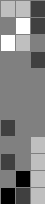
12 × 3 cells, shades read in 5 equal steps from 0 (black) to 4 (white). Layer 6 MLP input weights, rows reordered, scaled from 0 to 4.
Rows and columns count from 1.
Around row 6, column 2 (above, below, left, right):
2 2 2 2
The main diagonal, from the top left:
3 4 2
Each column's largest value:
4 4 3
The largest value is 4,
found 2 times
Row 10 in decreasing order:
3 2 1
